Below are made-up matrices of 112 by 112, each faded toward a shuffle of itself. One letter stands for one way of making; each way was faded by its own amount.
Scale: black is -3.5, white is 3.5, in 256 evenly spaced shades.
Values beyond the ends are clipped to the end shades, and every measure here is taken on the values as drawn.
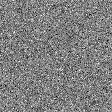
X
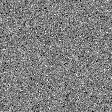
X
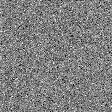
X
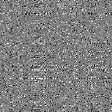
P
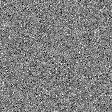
X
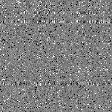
P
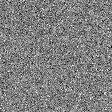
X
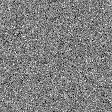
X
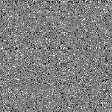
P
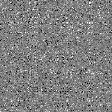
P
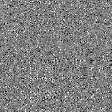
P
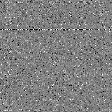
P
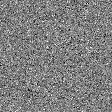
X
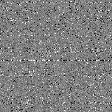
P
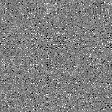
P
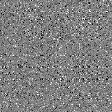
P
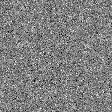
X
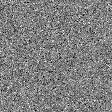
X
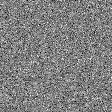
X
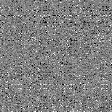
P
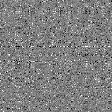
P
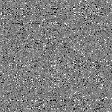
P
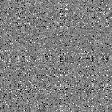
P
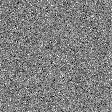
X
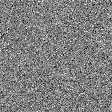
X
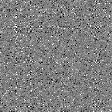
P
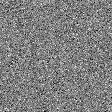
X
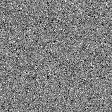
X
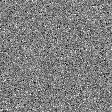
X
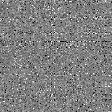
P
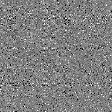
P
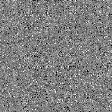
P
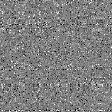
P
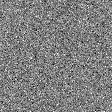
X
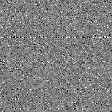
P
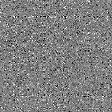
P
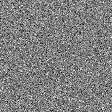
X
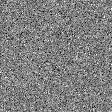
X
